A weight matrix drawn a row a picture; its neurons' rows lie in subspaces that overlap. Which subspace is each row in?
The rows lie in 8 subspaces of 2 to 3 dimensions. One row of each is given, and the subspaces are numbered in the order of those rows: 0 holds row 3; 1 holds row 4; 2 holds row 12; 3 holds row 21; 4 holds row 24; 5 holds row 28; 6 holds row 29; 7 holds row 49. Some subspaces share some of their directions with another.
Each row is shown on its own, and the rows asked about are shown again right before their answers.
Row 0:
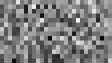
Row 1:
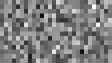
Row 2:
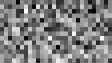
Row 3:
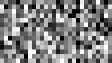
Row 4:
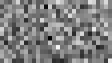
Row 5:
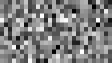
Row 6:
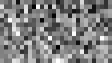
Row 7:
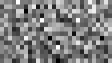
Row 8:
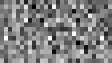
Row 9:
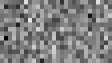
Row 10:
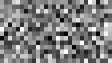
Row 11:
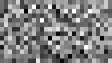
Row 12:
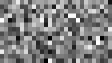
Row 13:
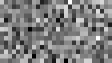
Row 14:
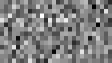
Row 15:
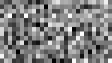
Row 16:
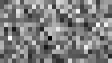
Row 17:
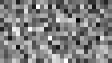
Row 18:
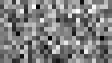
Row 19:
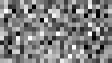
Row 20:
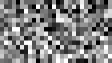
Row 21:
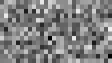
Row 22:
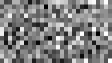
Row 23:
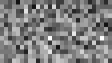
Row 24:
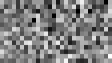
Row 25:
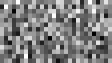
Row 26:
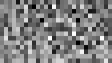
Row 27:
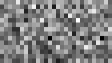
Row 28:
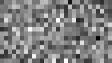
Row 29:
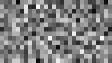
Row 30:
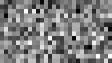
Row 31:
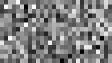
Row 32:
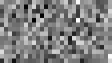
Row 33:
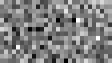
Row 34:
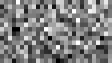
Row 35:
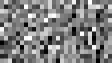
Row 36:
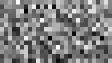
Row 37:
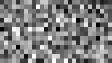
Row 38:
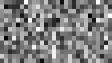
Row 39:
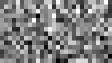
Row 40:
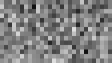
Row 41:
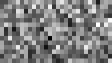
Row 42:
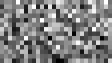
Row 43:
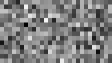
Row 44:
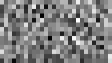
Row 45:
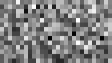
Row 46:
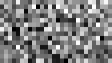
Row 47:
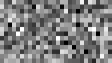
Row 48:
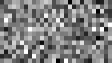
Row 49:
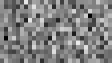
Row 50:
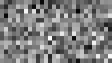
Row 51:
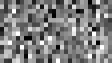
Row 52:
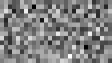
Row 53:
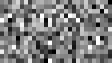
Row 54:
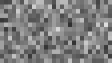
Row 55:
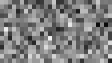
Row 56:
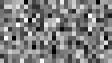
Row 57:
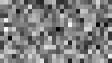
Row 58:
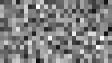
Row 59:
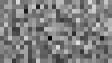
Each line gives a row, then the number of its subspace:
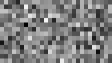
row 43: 0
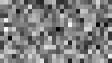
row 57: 6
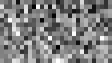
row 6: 1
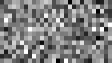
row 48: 5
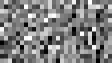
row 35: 0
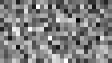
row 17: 5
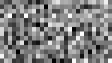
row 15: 1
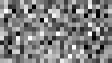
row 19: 0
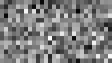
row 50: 3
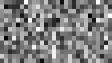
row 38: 7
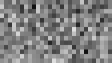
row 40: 1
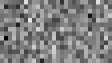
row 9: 7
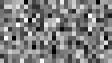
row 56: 7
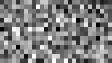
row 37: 5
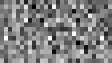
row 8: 7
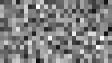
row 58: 6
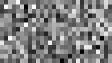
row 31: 0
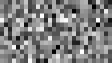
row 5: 2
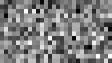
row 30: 3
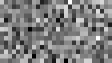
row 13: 5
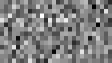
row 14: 2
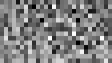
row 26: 7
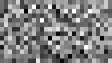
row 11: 0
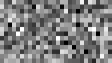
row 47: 1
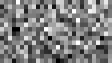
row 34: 3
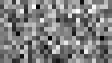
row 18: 1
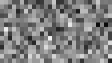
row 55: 6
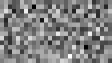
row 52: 0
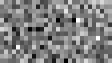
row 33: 5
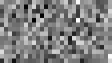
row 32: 4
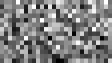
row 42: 1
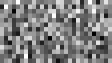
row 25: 0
